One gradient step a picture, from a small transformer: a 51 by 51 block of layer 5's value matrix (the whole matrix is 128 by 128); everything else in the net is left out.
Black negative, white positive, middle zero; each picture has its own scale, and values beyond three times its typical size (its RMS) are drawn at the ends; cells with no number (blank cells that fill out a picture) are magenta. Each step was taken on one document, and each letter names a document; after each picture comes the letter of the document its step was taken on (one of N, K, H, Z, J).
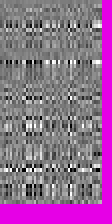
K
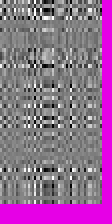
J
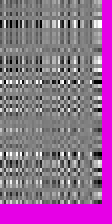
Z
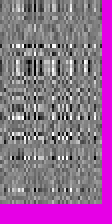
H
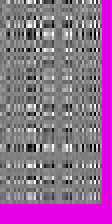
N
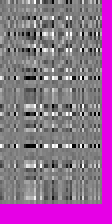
N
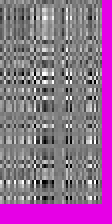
N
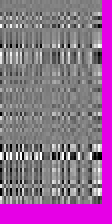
Z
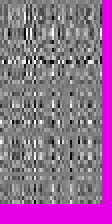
H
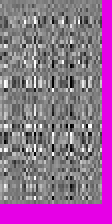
K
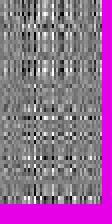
J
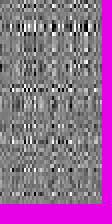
H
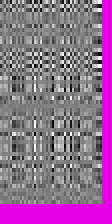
K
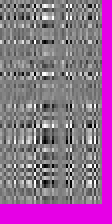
N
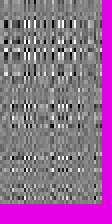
H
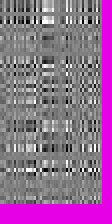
N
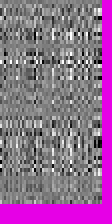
K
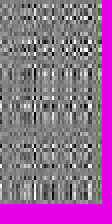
J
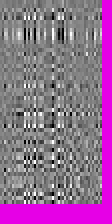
H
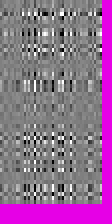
J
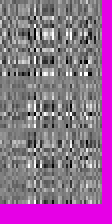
N
